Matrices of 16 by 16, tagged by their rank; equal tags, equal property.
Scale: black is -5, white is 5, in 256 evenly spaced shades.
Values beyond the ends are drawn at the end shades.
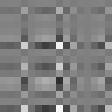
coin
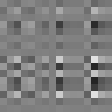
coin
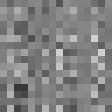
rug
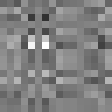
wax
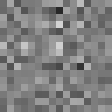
rug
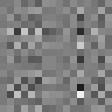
wax
